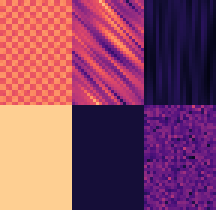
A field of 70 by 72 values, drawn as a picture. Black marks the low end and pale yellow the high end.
It is made of 2 by 3 panels. Panel 1,1: high, checkered. Panel 1,2: middling, slanting down to the right, strong in contrast. Panel 1,3: very low, streaked downward, faint in contrast. Panel 2,1: very high, flat. Panel 2,2: very low, flat. Panel 2,3: low, fine-grained.
